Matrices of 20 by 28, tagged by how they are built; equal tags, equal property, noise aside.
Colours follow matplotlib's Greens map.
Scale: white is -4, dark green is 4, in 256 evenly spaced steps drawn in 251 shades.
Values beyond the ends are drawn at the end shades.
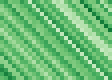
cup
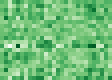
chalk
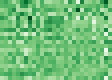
chalk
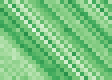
cup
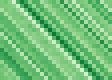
cup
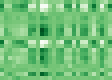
chalk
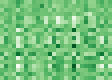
chalk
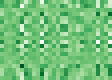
chalk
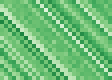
cup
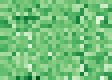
chalk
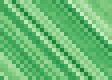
cup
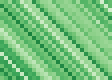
cup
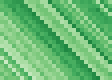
cup
